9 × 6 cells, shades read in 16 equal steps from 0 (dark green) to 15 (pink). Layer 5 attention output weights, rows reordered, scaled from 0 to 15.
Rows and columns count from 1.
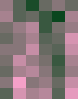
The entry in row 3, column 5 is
7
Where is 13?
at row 4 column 6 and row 9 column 2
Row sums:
35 34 46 48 51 48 48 58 58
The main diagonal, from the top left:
9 5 11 5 5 10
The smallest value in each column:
5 5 1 3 0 6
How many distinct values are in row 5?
4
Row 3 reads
7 9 11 3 7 9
